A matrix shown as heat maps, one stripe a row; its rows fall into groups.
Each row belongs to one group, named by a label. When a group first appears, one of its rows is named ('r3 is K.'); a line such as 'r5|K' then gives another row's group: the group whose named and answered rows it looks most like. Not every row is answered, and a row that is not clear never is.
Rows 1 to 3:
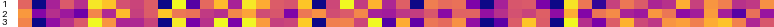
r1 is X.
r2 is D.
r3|X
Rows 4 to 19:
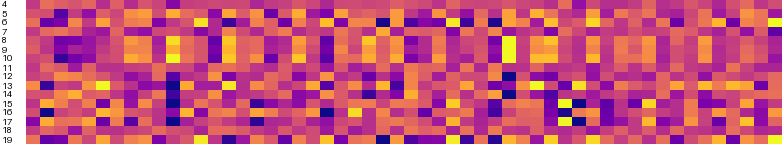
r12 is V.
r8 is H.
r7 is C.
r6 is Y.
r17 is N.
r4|N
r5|H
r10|H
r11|C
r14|V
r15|N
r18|C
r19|Y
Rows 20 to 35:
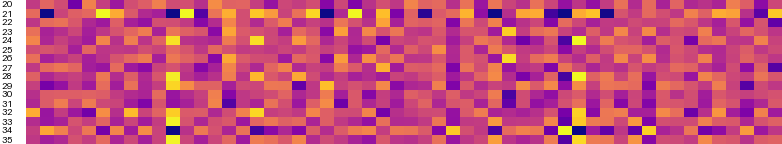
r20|C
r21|X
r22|C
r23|H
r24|D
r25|C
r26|H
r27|C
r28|D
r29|D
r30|V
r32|D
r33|D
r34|N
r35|D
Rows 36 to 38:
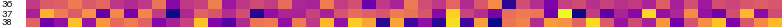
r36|V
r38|Y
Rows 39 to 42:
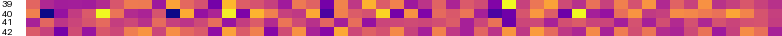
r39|H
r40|X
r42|H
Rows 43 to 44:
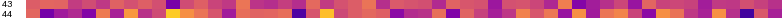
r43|N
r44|D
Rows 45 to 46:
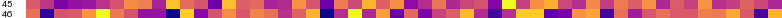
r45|H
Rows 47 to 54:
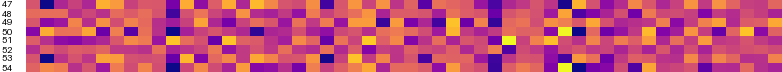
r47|X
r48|N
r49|Y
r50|N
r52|V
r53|X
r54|N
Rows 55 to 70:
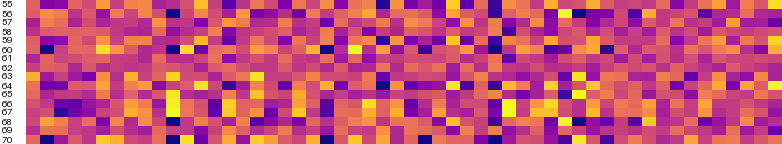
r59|Y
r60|X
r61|V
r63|D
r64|Y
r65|D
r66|H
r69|C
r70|X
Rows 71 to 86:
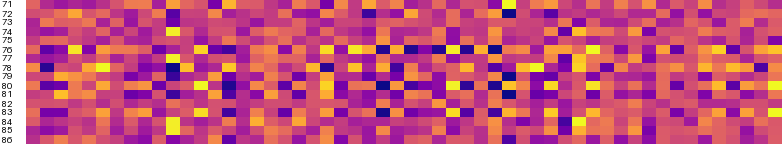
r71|H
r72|V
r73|N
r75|C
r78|X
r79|V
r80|Y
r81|V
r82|C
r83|Y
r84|D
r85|D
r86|V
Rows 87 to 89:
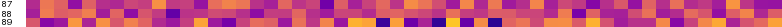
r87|C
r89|Y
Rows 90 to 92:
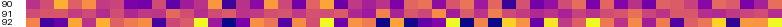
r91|C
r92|Y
